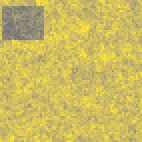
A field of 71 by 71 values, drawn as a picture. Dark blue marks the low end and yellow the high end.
Odd patch: lower, in the top left. Grain: blotchy. Ninth with the lowest average: top left. Histogram: skewed, a long tail of low values. Average level on the scale: 80%.
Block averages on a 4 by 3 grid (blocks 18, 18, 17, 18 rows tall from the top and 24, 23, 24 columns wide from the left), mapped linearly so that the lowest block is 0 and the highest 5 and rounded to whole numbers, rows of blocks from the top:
0 5 5 | 4 5 5 | 5 5 5 | 5 5 5
